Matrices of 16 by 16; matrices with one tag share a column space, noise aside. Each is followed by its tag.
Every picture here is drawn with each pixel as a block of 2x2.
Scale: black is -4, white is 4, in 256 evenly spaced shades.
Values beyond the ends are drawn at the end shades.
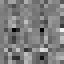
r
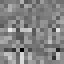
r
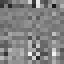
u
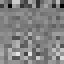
u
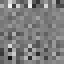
u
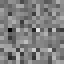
r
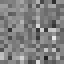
r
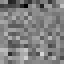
u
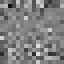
u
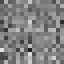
r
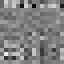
u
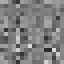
r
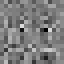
r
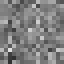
r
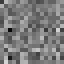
r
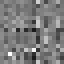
r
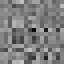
r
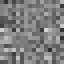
r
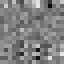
u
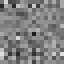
u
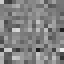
r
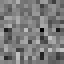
r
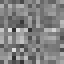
r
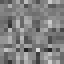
r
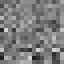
r
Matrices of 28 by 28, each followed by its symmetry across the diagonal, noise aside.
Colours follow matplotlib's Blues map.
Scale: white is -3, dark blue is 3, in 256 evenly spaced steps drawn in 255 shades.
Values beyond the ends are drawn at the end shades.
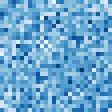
symmetric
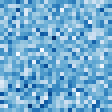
neither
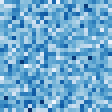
neither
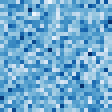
neither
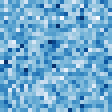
neither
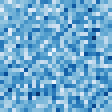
symmetric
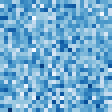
neither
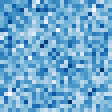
symmetric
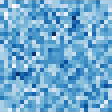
symmetric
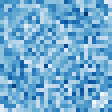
symmetric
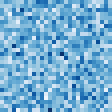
neither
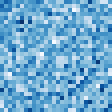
symmetric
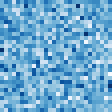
neither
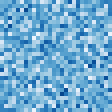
symmetric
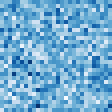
neither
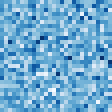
neither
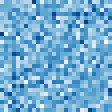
symmetric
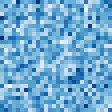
symmetric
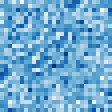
symmetric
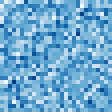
symmetric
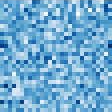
neither
